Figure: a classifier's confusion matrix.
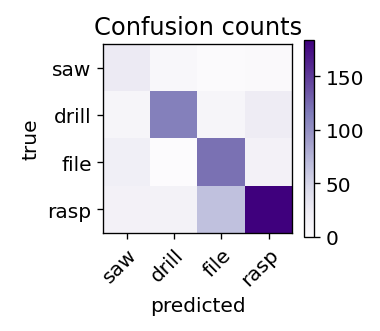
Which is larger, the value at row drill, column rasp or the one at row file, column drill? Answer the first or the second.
the first
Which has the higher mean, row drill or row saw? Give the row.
drill
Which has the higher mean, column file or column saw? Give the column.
file
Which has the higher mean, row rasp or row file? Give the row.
rasp
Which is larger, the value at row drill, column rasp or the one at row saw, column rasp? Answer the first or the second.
the first
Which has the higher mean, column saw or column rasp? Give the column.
rasp
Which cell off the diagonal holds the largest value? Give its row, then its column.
rasp, file
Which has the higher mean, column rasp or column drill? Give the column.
rasp
